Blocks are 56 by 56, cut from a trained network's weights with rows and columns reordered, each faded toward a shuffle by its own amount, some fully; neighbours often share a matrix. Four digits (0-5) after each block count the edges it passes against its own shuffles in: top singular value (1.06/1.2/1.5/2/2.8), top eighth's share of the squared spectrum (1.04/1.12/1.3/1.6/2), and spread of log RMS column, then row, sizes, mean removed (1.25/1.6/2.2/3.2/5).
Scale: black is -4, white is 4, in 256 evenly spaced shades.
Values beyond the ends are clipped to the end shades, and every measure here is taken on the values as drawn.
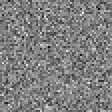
1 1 0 0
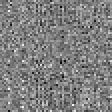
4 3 2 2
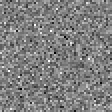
0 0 0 0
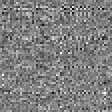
4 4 1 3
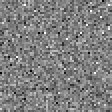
0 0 0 0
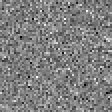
2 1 0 0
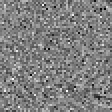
1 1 0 0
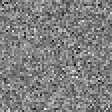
1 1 0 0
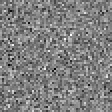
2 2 0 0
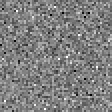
0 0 0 0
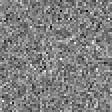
1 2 0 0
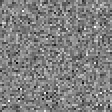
2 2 0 0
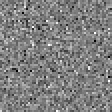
2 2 0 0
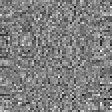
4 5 2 2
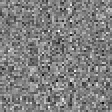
3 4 2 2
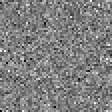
2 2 0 0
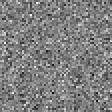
3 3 1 1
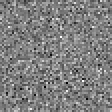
2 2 0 0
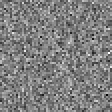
2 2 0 0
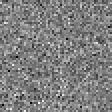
1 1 0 0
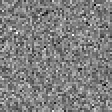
0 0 0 0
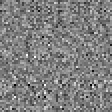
3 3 1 2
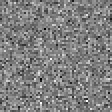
2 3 1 1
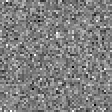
2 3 1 1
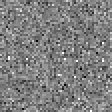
0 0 0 0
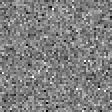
0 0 0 0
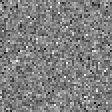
1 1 0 0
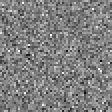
0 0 0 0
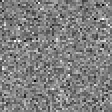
2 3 1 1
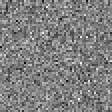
2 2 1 1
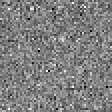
2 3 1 1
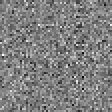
2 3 1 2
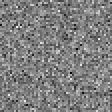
1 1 0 0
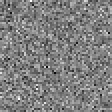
2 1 0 0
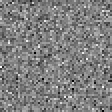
1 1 0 0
